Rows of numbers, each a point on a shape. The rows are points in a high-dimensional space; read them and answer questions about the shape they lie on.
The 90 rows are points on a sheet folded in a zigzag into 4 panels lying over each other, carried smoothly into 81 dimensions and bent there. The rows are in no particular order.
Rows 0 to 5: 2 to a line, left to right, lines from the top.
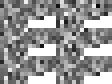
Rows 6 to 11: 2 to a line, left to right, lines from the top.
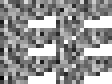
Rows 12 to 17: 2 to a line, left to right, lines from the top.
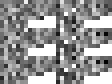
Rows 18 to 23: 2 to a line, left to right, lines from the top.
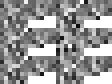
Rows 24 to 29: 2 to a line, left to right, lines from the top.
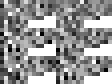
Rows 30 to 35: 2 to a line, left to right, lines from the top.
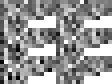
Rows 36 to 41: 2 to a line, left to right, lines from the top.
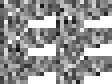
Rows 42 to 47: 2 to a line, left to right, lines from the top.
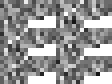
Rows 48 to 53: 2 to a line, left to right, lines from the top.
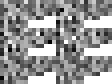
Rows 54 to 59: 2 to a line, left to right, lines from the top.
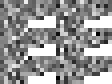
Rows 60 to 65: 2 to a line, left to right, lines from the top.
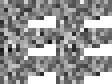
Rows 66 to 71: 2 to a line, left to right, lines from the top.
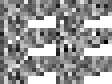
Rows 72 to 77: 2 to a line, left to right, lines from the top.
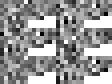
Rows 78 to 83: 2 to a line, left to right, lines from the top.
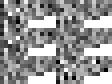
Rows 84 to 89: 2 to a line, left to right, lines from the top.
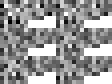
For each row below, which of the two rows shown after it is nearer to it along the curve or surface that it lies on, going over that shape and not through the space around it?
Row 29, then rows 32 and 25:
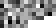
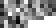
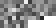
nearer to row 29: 32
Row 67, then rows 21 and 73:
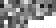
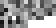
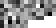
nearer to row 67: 73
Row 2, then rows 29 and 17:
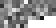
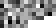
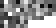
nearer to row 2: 17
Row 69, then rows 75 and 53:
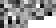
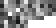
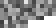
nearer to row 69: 75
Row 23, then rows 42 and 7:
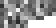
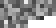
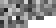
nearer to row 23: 7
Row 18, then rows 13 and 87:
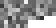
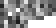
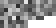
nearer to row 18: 87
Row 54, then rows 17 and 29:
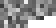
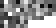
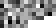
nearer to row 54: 17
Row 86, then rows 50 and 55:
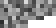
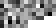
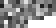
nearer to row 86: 55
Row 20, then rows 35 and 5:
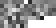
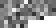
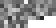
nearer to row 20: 35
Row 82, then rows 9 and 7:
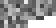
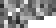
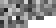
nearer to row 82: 7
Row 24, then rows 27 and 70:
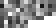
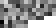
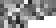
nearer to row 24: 27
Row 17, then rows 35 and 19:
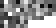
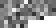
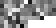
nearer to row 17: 35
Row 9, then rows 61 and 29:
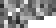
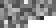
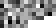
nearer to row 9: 29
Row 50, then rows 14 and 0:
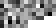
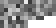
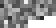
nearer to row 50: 14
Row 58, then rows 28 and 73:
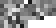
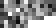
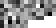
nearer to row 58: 28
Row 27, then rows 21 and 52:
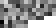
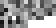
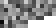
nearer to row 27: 52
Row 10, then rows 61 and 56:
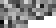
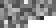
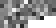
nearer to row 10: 61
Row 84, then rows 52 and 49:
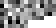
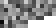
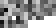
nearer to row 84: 49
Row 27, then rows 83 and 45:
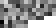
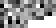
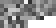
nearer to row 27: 45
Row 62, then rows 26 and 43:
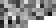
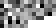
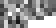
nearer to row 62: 26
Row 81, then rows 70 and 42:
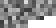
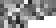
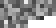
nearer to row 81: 42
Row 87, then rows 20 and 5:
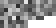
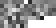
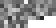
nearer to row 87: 20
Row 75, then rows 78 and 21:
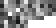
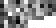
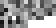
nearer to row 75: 78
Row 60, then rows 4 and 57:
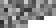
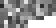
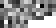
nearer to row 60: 57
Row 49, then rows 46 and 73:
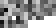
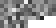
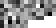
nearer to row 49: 73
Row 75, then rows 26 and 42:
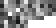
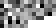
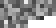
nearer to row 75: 26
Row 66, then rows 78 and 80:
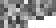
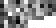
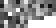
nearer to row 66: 78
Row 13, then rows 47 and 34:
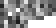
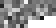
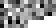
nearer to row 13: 34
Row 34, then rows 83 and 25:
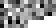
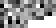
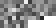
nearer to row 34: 83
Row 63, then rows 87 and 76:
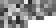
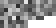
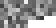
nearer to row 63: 87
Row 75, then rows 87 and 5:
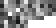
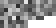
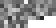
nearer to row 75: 87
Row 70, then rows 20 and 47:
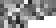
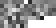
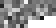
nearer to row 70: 20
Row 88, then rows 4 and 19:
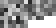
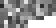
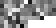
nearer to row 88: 19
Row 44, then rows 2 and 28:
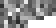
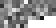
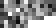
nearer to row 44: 28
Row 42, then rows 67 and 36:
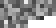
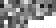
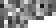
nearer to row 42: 67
